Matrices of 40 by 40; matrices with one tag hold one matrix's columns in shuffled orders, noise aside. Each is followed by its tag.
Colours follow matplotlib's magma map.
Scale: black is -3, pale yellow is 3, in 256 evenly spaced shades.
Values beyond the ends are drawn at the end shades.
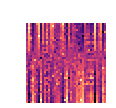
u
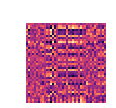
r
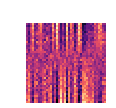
u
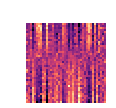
u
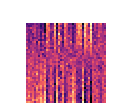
u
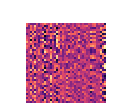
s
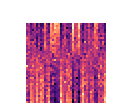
u
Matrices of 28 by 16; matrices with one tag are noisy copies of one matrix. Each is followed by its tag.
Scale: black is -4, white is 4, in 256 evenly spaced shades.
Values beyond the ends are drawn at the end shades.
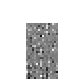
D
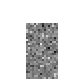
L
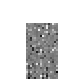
D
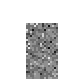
L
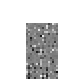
D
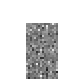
D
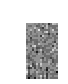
D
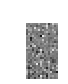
D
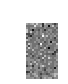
L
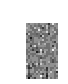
D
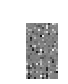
D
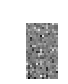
D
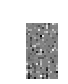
D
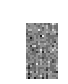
D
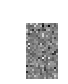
L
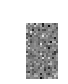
L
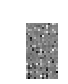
D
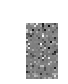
L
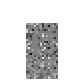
L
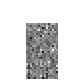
D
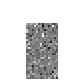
L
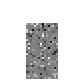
L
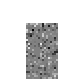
L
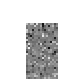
L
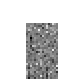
D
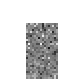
L
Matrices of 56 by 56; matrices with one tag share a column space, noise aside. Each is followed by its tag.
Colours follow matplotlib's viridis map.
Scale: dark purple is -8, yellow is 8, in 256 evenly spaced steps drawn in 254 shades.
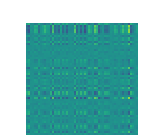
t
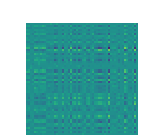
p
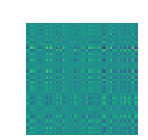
p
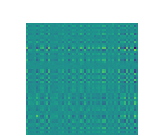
p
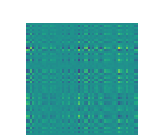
p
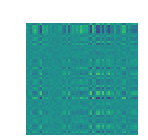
t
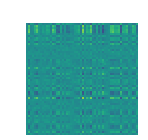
t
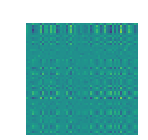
t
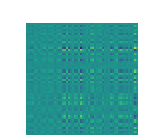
p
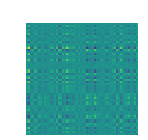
p
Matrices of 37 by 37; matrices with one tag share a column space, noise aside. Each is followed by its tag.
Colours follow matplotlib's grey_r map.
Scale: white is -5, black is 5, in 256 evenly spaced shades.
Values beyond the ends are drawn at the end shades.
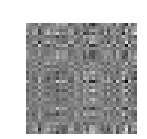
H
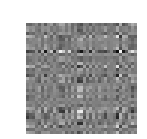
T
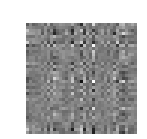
H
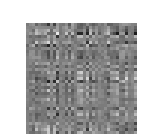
H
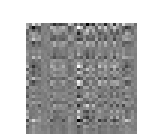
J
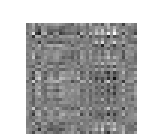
H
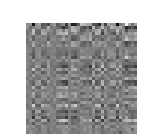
J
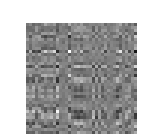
T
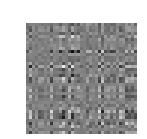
T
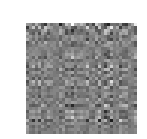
J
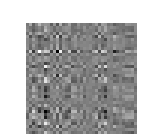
T
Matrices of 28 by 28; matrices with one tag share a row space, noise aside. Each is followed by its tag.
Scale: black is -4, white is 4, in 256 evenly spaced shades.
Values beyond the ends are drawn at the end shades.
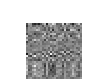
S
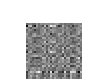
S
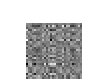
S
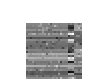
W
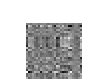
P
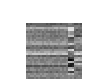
W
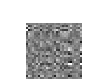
P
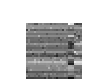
W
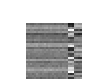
W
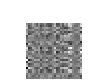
P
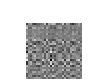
S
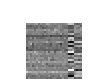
W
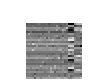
W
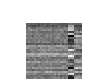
W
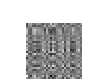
S
